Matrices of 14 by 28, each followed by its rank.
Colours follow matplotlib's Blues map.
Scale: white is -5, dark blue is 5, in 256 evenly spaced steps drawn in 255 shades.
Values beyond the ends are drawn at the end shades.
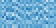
three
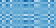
one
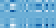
one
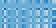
one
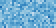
full rank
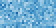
full rank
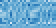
three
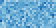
full rank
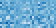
three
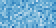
full rank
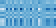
one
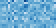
three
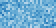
full rank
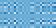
one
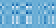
one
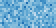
full rank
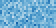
full rank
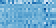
three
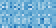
three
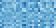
three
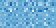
three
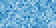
full rank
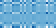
one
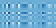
one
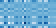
one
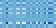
one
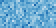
full rank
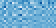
three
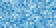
full rank
